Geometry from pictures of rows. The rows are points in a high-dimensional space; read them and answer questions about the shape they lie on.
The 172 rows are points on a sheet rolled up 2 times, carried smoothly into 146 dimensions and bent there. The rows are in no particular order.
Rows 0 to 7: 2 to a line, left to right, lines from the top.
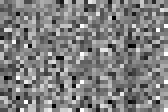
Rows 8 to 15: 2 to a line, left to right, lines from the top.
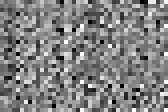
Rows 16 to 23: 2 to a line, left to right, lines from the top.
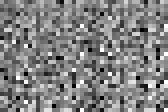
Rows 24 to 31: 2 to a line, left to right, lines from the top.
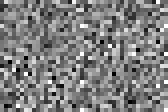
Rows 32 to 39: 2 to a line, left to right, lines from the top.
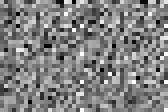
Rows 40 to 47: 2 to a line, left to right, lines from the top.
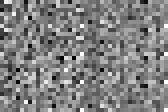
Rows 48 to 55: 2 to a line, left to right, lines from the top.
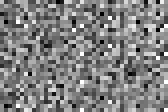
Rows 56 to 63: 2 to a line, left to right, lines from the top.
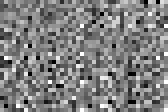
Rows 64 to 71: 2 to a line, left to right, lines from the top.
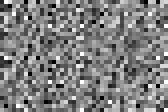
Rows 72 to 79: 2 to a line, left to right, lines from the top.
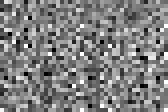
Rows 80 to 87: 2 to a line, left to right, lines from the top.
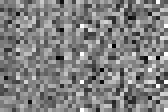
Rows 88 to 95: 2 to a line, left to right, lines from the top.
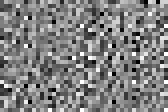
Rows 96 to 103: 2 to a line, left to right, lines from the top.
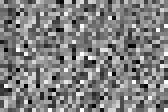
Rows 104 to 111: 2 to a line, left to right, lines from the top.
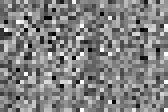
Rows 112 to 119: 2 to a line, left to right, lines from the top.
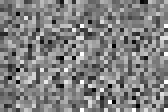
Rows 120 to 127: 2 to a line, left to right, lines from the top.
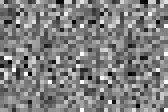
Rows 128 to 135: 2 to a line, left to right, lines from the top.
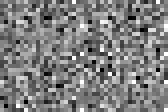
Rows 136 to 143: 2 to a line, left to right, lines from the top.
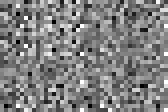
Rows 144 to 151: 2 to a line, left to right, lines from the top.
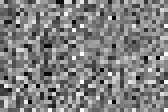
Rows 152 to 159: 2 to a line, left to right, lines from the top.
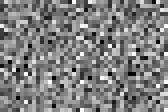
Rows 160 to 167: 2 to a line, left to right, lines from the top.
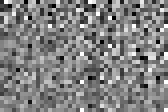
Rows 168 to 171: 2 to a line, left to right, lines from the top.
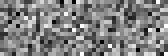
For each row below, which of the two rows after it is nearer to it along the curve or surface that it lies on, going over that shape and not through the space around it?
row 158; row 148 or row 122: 122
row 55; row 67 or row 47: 47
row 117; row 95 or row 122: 122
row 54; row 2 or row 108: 108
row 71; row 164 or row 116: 116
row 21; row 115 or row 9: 9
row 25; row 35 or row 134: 35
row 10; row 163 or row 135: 163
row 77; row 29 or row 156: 156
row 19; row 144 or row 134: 134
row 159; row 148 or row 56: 148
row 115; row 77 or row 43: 43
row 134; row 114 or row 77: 77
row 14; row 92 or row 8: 8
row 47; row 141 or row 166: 141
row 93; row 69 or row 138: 138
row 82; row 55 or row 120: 55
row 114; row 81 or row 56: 81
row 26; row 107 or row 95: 95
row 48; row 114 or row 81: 81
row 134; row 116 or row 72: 116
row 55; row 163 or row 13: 13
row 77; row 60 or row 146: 146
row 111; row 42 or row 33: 42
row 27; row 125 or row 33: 33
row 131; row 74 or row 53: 53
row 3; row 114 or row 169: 169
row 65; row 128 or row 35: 128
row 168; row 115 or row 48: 48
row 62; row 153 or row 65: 65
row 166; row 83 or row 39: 39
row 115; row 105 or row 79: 105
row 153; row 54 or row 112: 112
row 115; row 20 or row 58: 58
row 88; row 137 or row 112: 112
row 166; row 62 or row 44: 62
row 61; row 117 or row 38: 38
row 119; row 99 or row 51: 51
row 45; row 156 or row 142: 142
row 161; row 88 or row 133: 133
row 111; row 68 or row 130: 130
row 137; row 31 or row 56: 31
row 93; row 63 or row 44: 44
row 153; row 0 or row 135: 0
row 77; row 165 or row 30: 165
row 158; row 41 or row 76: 41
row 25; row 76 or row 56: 76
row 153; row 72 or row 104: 72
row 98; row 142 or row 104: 142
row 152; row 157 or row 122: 157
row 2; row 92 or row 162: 92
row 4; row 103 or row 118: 103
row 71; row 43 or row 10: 10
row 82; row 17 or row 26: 17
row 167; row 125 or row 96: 125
